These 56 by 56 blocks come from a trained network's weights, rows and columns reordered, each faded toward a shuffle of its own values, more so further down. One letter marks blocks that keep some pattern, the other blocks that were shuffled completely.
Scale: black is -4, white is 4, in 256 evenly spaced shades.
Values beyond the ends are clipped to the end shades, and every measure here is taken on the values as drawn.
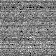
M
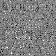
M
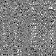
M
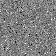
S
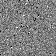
S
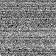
M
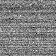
M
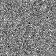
S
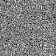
M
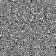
M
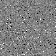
M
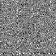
M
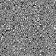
M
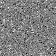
S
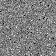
S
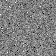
S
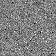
S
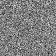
S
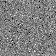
S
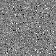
M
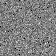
S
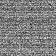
M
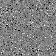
M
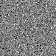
S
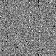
M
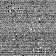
M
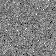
S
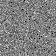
S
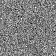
S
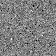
S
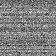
M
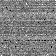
M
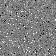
S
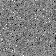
S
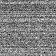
M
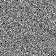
S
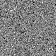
S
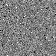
S
